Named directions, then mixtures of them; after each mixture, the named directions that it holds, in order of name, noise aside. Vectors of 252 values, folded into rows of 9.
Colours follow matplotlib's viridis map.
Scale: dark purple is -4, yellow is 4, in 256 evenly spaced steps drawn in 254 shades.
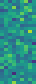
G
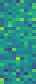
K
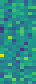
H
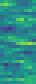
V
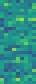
K, V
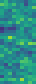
H, V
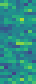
G, V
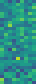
H, K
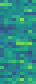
G, V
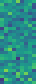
K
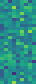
G, H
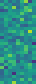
G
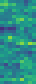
H, V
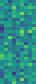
G, H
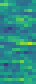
V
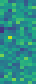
H, V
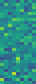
G, K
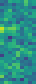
H, V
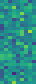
G, H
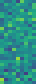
K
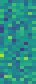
H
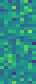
G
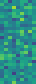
G, H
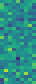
K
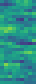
V
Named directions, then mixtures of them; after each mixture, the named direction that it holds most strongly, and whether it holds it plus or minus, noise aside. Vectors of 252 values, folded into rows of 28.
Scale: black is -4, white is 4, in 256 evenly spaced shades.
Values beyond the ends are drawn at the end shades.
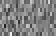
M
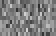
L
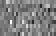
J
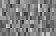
L, minus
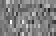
J, plus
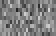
L, plus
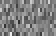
M, plus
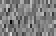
M, plus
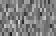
M, minus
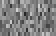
L, minus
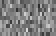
L, plus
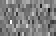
J, plus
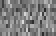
L, plus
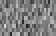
M, minus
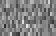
M, plus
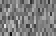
M, minus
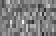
J, plus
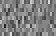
M, plus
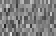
M, plus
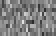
L, plus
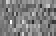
J, plus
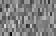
M, minus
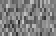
M, plus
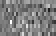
J, plus
